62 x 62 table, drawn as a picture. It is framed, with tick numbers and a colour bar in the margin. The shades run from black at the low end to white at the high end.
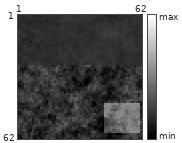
The texture is blotchy. A horizontal seam about 40% of the way down splits the table, and the top part is calmer. The ninth with the highest average is the bottom right. The halves do not mirror each other. An odd patch, higher than its surroundings, sits in the bottom right. Overall the values sit about 20% of the way up the scale. The values are skewed, with a long tail toward high values.
